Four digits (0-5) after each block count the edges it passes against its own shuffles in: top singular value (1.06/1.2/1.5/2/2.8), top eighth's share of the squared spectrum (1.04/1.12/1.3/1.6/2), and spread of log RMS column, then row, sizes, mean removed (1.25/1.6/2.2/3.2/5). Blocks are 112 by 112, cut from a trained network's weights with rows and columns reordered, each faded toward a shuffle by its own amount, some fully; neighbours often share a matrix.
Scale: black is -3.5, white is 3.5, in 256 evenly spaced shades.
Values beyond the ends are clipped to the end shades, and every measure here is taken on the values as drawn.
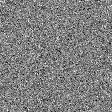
0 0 0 0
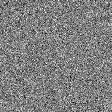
1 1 0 0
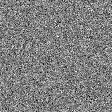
0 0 0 0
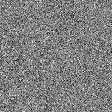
3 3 0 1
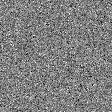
0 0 0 0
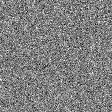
0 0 0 0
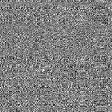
4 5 1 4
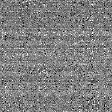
3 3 3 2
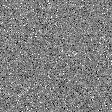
0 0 0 0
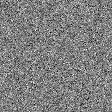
1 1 0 0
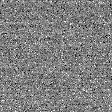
2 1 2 0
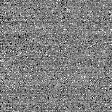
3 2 2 1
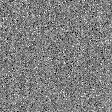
1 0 0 0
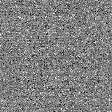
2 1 1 0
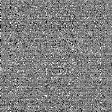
3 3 3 1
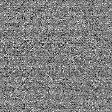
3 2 2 1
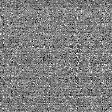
3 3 3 1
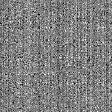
4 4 1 3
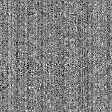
4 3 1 3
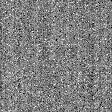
2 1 0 1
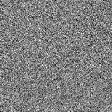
3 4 1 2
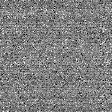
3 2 2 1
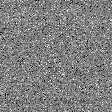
1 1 0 0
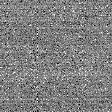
3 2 2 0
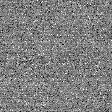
2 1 1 0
